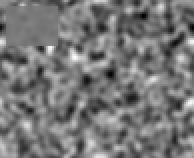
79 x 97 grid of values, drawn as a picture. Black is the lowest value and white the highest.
No regular stripes run through it. No overall slope runs across the table. The histogram is bell-shaped. The halves do not mirror each other. No row or column stands out. The texture is blotchy. An odd patch, calmer than its surroundings, sits in the top left. The top left is the smoothest part.
